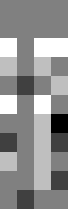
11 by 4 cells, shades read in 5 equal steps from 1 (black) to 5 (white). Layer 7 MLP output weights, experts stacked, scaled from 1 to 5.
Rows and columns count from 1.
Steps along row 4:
down up down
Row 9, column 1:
4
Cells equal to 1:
1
